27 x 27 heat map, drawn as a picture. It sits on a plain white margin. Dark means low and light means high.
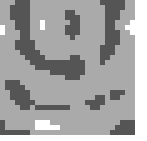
Calmest part: middle right. Rings: centred on the top middle. Grain: blotchy. Slope: none.
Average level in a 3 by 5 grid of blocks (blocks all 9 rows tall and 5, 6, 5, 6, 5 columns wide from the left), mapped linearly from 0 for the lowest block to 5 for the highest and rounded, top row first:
14232
31035
15541
